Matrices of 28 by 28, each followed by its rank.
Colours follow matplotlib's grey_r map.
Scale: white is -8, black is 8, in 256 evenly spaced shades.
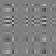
one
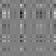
one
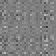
three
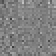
five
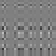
one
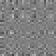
three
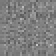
five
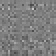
five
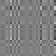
one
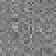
five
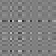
one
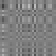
one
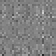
five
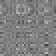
three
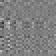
three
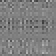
three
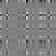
one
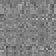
five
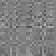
three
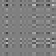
one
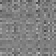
three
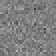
five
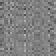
three
